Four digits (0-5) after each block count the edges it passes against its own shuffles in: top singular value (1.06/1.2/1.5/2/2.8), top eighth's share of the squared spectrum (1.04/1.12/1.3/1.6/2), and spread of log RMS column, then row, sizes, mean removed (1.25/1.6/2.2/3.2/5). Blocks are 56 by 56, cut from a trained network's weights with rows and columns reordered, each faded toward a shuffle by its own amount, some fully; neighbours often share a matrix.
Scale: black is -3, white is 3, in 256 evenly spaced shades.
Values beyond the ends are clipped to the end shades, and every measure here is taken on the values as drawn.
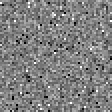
0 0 0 0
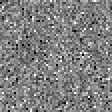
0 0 0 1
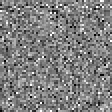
2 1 0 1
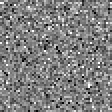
1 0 0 0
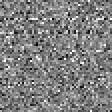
3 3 0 2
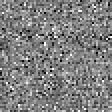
2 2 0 1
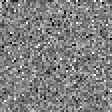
0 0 0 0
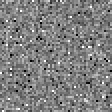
0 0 0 0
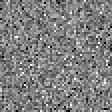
0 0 0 0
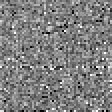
2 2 0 2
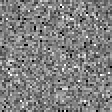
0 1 0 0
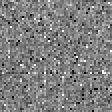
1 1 0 0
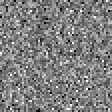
0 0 0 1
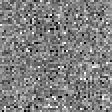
2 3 1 2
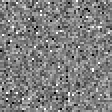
1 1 0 1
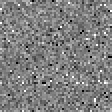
1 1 0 1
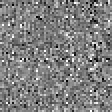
2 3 2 2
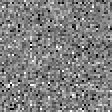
2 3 2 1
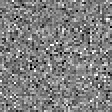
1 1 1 0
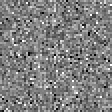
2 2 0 0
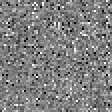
2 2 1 1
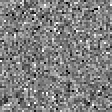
1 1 0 0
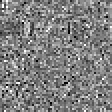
2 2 1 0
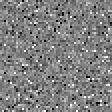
0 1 0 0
